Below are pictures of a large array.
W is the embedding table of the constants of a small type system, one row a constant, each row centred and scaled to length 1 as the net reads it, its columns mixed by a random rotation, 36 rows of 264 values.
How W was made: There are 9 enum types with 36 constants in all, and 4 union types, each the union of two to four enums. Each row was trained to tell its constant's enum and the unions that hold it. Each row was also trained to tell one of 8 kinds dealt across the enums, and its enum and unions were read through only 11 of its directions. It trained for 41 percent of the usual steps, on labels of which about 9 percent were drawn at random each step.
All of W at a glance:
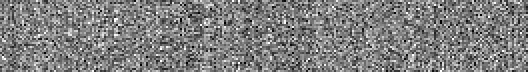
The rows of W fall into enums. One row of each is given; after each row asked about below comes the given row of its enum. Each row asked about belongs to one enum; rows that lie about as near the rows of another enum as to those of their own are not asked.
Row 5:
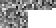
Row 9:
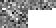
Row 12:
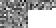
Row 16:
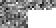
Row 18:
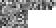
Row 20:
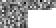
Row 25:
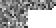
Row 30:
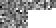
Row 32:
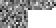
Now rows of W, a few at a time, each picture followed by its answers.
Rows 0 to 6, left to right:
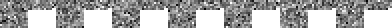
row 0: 12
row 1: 5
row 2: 9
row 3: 32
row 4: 18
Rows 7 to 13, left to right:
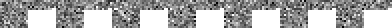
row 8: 25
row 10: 9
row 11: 5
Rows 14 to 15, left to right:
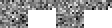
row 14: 9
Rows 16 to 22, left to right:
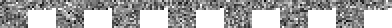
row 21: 9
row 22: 12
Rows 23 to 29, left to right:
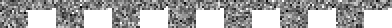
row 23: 32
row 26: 12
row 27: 18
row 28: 5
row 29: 20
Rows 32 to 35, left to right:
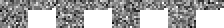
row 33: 5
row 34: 12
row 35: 20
